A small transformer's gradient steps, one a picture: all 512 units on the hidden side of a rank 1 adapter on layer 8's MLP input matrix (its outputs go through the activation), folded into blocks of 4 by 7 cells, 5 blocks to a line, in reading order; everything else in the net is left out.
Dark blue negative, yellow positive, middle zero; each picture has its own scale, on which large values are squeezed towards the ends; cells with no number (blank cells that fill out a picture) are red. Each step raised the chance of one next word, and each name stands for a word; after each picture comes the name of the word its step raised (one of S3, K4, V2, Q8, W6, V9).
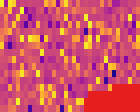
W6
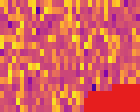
W6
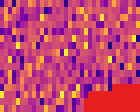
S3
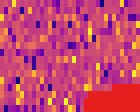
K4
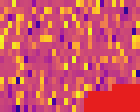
K4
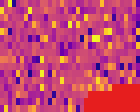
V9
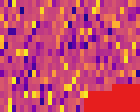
K4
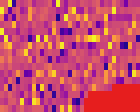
V9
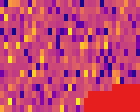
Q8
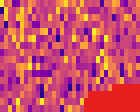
W6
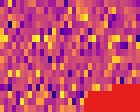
V9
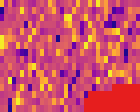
W6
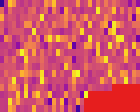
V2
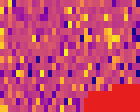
V9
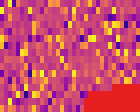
V9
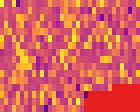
K4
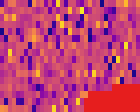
Q8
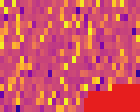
K4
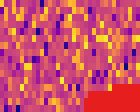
W6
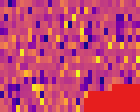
S3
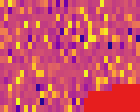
S3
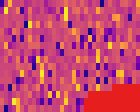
V2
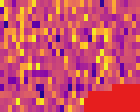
W6
